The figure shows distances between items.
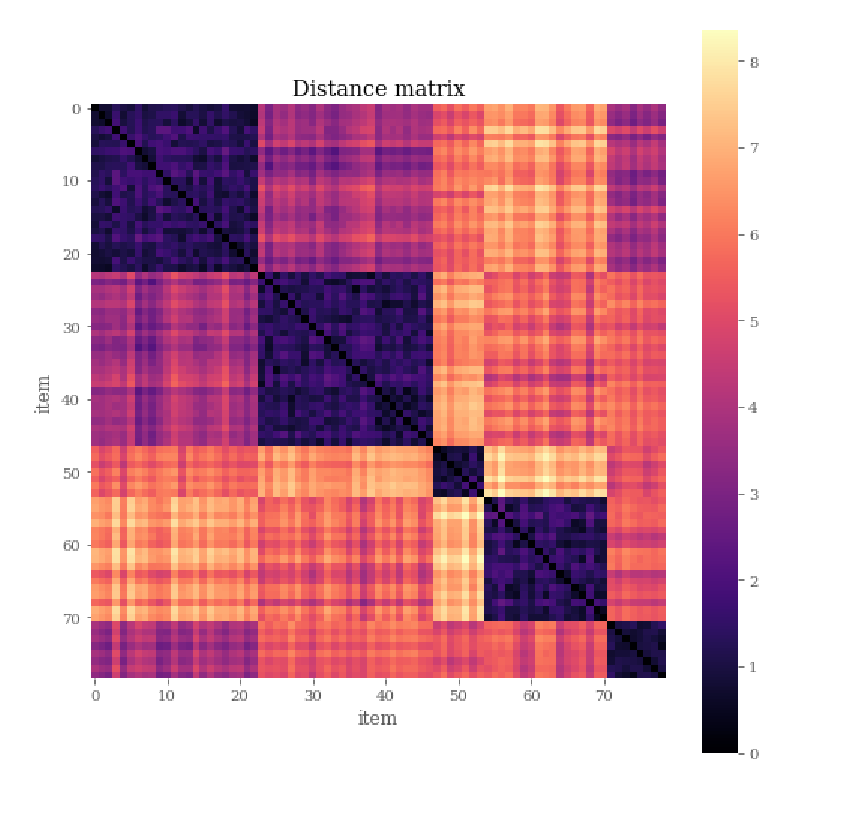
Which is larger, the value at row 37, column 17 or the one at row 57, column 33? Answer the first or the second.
the second
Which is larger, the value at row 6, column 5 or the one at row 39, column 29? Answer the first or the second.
the first
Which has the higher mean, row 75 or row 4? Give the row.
75
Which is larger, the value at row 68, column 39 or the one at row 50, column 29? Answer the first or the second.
the second
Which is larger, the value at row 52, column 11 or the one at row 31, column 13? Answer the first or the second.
the first
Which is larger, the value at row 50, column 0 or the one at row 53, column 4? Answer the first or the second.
the first
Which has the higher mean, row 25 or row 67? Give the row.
67
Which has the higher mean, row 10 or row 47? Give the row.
47
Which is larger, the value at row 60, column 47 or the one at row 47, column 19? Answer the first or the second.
the first
